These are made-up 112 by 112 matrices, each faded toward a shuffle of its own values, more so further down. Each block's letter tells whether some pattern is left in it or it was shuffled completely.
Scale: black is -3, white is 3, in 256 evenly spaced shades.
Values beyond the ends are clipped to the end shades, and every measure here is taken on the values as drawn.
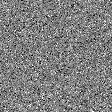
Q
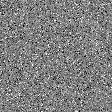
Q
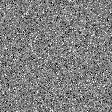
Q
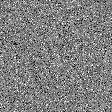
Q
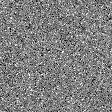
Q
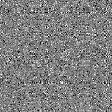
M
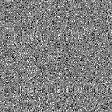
M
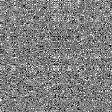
M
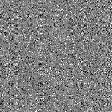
M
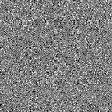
M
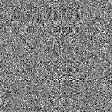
M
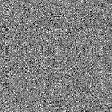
M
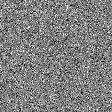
Q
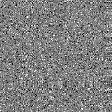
M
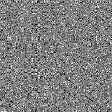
M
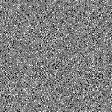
M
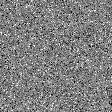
Q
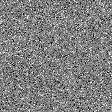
Q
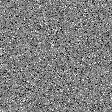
Q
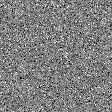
Q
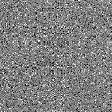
M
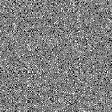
M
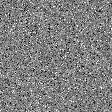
Q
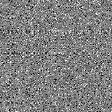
M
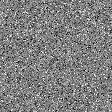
Q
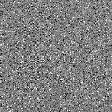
M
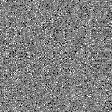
M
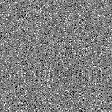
M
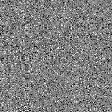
M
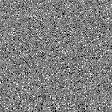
M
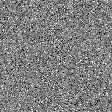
Q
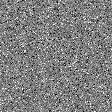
Q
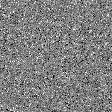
Q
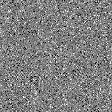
M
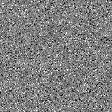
M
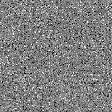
M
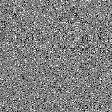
M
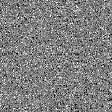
M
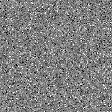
M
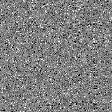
M
